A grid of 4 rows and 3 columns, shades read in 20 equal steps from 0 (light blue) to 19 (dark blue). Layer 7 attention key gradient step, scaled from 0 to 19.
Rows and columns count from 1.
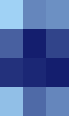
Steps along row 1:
up down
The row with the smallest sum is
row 1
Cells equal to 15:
1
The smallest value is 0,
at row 1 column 1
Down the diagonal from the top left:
0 19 19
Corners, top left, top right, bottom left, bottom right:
0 7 2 8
